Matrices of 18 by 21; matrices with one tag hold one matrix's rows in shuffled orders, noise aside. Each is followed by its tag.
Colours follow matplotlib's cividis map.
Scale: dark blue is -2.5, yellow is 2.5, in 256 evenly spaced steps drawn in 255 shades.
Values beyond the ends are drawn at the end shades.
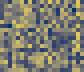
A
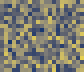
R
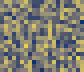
R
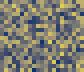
R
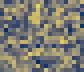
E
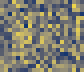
A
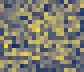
E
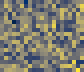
R
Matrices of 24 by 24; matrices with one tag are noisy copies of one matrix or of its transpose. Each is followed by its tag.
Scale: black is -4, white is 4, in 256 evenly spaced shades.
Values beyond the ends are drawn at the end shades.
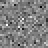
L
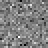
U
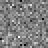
U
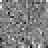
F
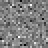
U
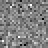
U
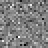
U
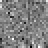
F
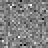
U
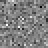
L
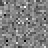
L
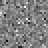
L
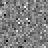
L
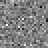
L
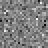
U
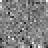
F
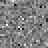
L
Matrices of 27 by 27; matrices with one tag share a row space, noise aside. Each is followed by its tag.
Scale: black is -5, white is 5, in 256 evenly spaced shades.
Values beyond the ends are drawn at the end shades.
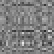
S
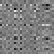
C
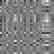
C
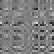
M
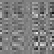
M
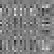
C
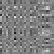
C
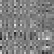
C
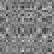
S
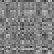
S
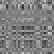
S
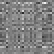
S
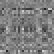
S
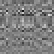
S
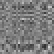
S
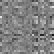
M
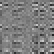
M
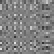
C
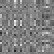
C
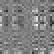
M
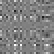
C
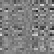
M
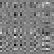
C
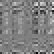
M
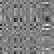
C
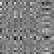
C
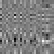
C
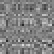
S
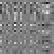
C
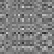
S
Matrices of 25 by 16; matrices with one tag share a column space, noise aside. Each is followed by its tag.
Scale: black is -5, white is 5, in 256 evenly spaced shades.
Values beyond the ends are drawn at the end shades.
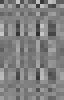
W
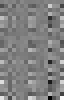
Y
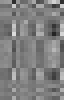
W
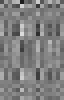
W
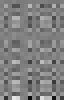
Y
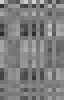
W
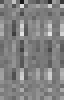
W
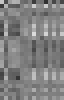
W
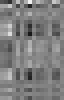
W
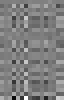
Y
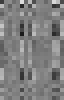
W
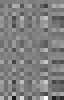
Y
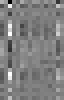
W
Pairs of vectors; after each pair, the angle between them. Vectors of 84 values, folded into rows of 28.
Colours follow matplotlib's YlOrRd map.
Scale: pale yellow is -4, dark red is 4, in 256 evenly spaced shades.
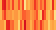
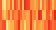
nearly opposite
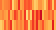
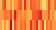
partly aligned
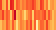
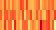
orthogonal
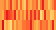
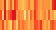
partly aligned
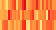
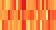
nearly parallel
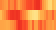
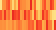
orthogonal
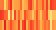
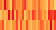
nearly opposite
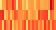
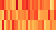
nearly opposite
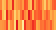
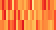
nearly opposite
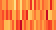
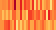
nearly opposite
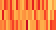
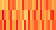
orthogonal
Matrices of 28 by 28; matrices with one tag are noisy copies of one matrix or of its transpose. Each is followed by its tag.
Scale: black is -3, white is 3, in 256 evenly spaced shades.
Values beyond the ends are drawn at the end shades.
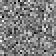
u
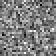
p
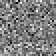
u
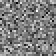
u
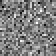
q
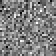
q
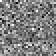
u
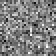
p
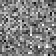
p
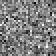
p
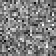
p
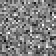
p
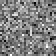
p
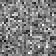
p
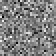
u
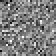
q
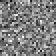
q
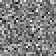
u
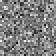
u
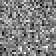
p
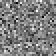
u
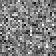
p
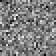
q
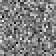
u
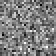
p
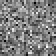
p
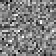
q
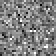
p
